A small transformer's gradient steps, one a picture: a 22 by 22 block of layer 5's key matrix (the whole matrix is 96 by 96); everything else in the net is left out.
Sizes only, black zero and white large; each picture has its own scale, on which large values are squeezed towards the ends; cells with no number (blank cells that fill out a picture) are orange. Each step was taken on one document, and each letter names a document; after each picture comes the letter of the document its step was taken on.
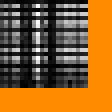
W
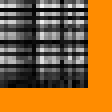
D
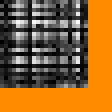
D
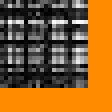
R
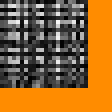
D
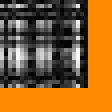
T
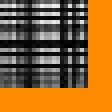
D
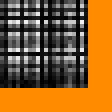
W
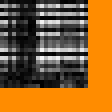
W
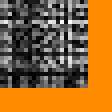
R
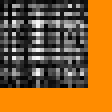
W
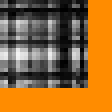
T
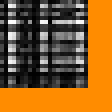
R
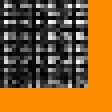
R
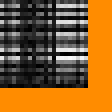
W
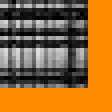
T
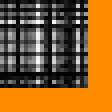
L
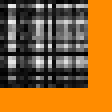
L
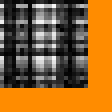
L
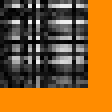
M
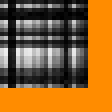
T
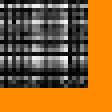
M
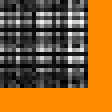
W
